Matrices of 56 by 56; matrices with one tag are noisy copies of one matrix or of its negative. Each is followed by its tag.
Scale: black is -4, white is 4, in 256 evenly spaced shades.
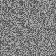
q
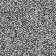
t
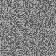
q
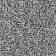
q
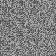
q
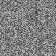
t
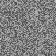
t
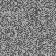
t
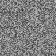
t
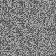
q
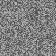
t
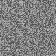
q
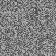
t
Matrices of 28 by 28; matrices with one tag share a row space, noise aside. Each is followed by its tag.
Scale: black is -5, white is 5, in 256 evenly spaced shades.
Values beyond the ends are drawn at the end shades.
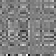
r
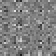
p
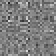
r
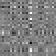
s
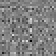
s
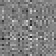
s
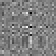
s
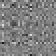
s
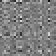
p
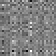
s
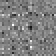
s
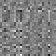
p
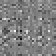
p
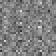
p
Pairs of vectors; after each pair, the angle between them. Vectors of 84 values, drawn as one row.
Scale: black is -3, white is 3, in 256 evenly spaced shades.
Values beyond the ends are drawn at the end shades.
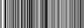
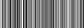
orthogonal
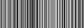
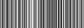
nearly opposite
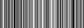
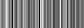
orthogonal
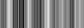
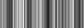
nearly opposite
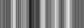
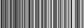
orthogonal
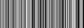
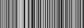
partly aligned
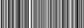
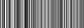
orthogonal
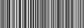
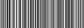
nearly parallel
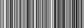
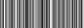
partly aligned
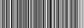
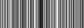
orthogonal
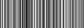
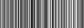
orthogonal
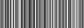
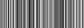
partly aligned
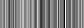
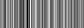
partly opposed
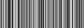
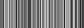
orthogonal
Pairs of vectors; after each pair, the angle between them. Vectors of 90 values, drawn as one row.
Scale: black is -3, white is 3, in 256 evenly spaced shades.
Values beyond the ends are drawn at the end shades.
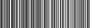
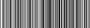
nearly opposite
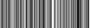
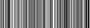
partly aligned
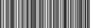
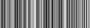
nearly opposite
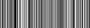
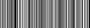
nearly parallel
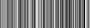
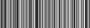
nearly opposite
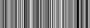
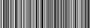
orthogonal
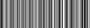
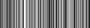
orthogonal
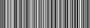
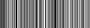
partly aligned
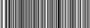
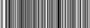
nearly parallel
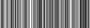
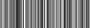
orthogonal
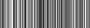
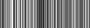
nearly parallel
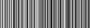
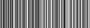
nearly opposite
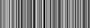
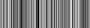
orthogonal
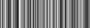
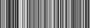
partly aligned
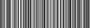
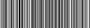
nearly opposite
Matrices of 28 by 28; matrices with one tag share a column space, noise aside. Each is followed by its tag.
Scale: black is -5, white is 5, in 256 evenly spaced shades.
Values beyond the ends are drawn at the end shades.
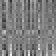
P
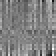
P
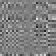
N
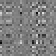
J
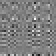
N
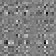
J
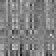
P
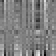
P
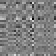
N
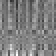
P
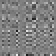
N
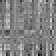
P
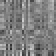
P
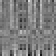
P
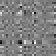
J
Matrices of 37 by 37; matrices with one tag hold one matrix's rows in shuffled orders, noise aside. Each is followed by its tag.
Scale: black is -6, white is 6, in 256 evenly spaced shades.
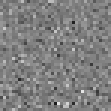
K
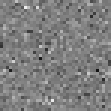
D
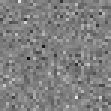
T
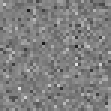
T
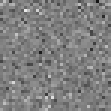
D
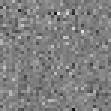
K
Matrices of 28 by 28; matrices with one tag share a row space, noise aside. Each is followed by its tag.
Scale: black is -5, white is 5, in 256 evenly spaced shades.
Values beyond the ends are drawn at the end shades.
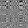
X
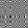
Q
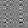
X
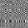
Q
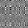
Q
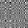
Q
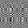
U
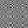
U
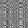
X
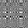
X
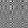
U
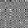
Q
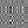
U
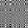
Q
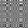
X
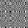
Q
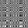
X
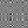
U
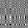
Q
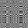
X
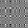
Q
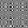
U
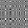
Q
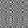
U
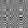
X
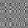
Q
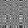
X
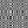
U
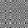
Q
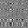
U
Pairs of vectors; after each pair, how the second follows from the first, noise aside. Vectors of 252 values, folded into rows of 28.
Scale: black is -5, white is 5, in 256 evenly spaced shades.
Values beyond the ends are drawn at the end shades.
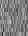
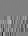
partly zeroed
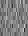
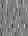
partly zeroed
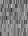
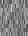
sign-scrambled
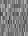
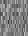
copied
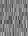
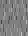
partly zeroed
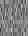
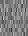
negated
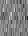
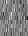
copied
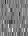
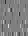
partly zeroed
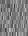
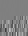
partly zeroed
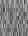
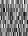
scaled up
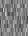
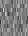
copied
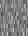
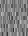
negated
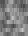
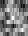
scaled up
